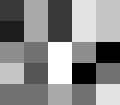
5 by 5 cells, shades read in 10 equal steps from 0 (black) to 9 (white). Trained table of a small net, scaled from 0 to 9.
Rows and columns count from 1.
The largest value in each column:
7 6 9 8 8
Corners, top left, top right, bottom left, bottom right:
2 7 4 8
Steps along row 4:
down up down up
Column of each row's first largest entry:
4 4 3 3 5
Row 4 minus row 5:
3 -1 3 -4 -4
